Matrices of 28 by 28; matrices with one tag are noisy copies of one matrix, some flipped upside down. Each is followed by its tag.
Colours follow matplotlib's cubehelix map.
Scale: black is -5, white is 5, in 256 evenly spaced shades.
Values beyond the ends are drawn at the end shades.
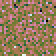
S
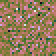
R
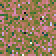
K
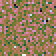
S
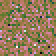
R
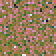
S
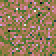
R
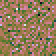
R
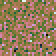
S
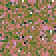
K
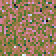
S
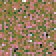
S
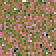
S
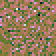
R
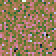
S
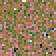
S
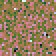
S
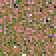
S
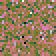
K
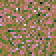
R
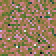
R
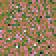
R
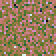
S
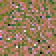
R
